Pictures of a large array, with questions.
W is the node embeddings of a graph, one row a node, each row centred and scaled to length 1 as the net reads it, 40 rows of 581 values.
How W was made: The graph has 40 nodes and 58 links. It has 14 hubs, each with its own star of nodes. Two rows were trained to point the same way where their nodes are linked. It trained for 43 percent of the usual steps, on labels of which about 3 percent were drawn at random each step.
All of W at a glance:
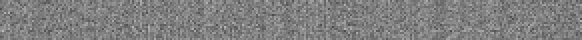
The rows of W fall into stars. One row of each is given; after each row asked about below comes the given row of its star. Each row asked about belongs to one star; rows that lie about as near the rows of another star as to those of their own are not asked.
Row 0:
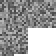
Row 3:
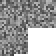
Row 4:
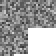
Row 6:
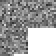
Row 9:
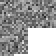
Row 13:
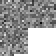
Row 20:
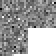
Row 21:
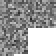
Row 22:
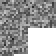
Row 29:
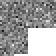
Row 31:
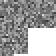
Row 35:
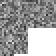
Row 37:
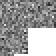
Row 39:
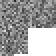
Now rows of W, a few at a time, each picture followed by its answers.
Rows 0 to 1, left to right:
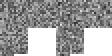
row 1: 20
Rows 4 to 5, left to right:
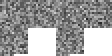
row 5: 21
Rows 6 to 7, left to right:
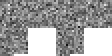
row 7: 39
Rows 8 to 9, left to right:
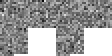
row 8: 0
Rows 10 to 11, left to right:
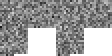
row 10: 6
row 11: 31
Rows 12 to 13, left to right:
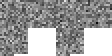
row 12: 37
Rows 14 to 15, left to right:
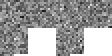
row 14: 4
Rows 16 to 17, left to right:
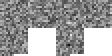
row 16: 22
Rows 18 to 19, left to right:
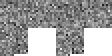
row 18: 3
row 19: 29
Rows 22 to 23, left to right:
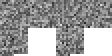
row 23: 0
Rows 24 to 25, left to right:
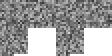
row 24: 6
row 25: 13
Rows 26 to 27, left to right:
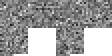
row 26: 22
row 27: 29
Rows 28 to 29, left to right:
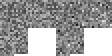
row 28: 29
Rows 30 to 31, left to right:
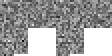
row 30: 35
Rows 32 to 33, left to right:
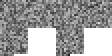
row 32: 20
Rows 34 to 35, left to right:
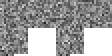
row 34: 22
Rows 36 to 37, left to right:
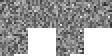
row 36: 9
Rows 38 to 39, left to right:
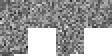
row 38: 0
